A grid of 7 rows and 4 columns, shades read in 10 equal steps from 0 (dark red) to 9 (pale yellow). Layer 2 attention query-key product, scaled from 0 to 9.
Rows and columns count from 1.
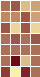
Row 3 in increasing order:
3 3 8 8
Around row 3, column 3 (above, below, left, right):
3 4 8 8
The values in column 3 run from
1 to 7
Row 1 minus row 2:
-1 -2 4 0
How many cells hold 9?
1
